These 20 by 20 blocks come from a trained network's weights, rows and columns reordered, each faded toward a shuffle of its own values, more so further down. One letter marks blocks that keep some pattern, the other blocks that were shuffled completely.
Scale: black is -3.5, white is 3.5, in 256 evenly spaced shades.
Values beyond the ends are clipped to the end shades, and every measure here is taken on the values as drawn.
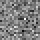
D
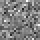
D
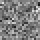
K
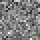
D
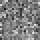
D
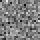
D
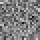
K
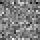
K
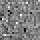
D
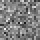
D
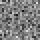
D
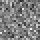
D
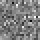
K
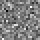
D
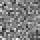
K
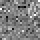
D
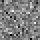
D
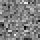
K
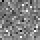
D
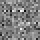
K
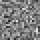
K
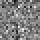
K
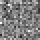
D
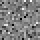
D
